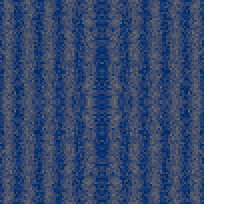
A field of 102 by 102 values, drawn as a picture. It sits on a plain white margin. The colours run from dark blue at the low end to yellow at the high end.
Average level on the scale: 20%. Mirror symmetry: left to right and top to bottom. Seam: none. Slope: none. Stripes: upright, repeating 10 times. Odd rows or columns: none.
